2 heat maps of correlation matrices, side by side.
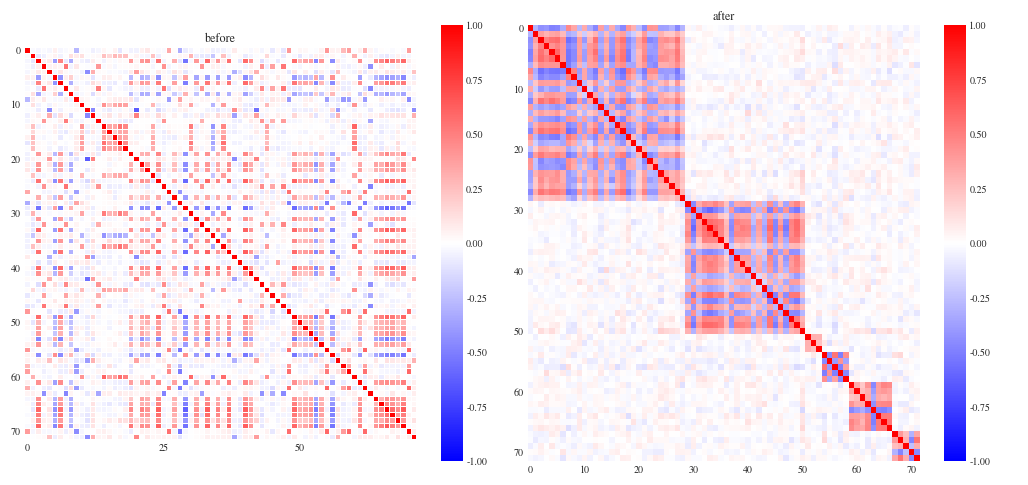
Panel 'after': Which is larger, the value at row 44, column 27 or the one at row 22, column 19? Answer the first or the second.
the second
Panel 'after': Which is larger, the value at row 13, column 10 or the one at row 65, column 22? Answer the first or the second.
the first
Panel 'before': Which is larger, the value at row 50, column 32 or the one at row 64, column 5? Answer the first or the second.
the first
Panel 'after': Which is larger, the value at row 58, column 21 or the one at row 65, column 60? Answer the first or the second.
the second
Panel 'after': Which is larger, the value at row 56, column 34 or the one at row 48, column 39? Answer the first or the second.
the second
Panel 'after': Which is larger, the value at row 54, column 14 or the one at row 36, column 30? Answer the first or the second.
the first
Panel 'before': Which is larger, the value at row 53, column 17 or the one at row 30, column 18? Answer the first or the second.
the second
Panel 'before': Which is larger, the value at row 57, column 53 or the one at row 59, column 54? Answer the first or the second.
the second
